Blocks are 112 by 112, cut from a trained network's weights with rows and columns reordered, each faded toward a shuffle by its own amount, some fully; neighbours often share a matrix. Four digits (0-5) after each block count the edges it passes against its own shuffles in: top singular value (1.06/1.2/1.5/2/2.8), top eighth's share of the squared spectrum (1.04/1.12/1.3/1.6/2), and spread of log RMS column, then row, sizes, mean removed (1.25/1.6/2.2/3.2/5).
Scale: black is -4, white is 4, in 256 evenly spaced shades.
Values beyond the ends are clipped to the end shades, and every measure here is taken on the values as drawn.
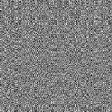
4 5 3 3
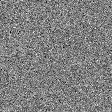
0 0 0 0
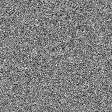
0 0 0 0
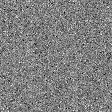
0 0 0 0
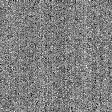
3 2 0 1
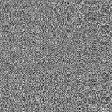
4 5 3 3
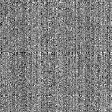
4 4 2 3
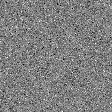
0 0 0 0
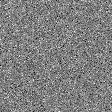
0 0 0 0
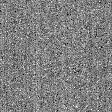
2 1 0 0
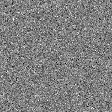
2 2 0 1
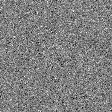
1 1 0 0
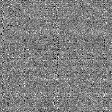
3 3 3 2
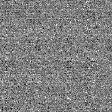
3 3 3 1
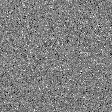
1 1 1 0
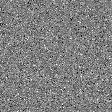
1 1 1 0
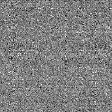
3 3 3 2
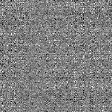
3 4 3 1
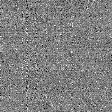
2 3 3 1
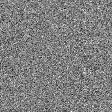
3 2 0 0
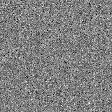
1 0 0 0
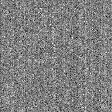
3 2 0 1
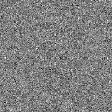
3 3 2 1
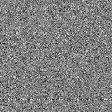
3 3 1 2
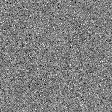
1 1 0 0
